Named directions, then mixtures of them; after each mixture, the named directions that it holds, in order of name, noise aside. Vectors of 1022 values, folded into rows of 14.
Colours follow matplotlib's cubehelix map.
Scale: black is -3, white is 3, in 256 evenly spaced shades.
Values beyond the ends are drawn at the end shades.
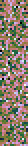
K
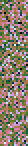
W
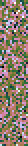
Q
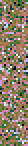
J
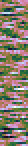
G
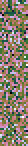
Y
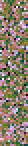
K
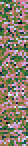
G, W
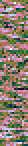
G, J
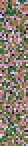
Y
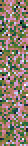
K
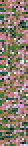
G, K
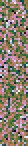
Q, Y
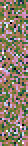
J, Q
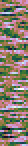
G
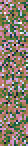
W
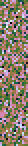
J, Q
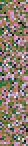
K, W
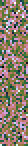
Q
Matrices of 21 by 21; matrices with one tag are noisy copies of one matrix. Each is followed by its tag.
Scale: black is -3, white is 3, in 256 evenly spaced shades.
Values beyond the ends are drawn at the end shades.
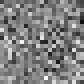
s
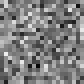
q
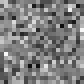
q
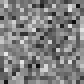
q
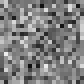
q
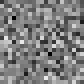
s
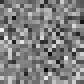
s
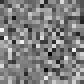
s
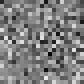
s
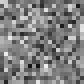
q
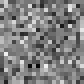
q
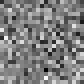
s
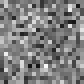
q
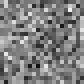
q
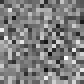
s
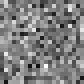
q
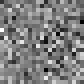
s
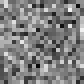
q
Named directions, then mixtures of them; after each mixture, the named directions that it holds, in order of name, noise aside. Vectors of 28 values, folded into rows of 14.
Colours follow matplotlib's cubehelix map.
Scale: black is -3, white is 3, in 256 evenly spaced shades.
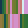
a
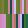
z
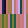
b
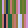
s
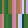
a, s, z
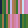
a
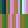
a, b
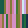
a, s, z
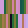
a, b, s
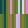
a, b, s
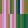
b, s, z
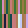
s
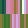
a, b
